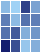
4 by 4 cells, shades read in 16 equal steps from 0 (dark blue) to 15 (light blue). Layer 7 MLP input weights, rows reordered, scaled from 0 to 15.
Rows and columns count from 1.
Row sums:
42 36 34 30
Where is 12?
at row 3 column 3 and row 4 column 4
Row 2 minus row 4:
8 9 -7 -4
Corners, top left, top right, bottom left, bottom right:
13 11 0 12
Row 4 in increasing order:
0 4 12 14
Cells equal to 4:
1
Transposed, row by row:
13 8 7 0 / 15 13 5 4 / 3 7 12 14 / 11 8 10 12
